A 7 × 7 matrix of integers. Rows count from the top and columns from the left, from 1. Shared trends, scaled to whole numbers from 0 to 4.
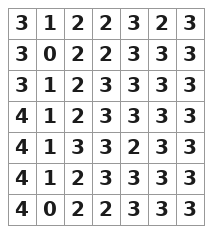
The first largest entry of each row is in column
1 1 1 1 1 1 1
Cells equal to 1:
5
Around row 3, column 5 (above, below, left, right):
3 3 3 3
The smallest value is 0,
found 2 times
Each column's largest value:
4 1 3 3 3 3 3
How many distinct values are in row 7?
4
